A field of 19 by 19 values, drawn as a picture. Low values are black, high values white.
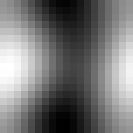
The ninth with the highest average is the middle left. No overall slope runs across the table. The ninth with the lowest average is the bottom middle.
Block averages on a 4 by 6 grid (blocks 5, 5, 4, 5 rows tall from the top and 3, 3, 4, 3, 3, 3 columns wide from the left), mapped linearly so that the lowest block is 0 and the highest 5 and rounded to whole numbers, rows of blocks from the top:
320023 | 542124 | 541135 | 320023
